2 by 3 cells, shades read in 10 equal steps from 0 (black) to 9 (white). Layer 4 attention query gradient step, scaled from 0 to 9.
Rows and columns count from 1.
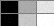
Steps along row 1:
up up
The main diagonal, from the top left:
0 7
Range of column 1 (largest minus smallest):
0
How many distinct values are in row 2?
3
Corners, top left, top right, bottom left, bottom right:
0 8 0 9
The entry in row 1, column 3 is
8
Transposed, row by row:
0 0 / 6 7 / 8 9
